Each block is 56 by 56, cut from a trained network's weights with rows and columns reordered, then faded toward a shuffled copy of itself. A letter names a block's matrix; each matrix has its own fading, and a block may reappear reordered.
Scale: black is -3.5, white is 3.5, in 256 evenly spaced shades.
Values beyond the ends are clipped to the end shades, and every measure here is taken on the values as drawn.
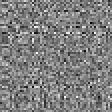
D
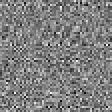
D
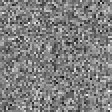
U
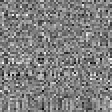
D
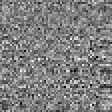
D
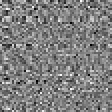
D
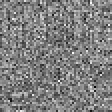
U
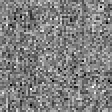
U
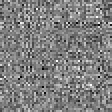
D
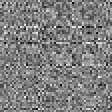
D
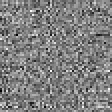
D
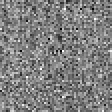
U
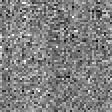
U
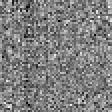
U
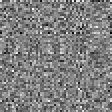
D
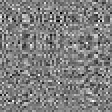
D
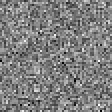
U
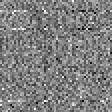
U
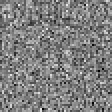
U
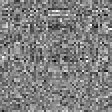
D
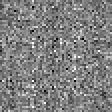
U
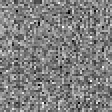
U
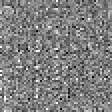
U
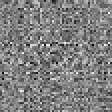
D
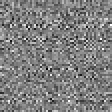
D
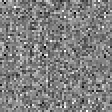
U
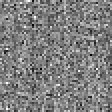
U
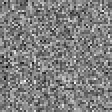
U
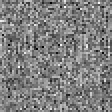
U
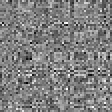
D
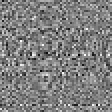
D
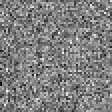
U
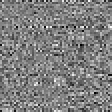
D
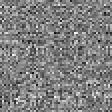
D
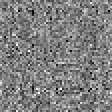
U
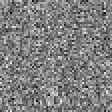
U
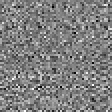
D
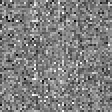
U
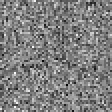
U
